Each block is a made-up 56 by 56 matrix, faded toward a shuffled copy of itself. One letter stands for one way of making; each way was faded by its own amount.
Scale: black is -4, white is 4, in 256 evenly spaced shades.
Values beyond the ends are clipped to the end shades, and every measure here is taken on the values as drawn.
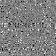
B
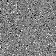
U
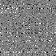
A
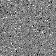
U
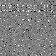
A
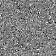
U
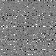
A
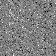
U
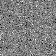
U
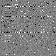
A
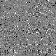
B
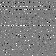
A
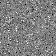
U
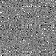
B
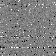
B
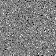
U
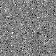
U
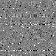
B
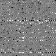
A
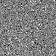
U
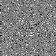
B
